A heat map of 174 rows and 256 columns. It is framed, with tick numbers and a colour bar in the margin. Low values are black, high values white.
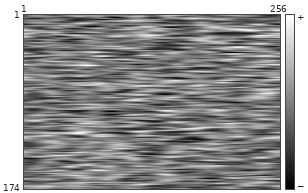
Average level on the scale: 50%. Histogram: bell-shaped. Grain: streaks across. Mirror symmetry: none.
